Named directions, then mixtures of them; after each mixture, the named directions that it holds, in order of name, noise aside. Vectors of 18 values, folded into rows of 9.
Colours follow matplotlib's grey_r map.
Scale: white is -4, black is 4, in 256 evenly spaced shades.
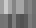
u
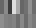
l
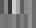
l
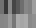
l, u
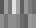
l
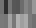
l, u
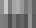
l, u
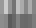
u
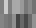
l, u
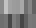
u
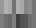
u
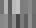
l, u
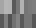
l, u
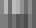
l, u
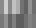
l, u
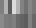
l, u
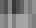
l, u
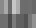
l, u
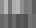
l, u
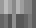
u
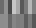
l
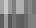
u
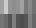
u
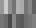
u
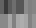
u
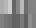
l, u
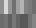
u
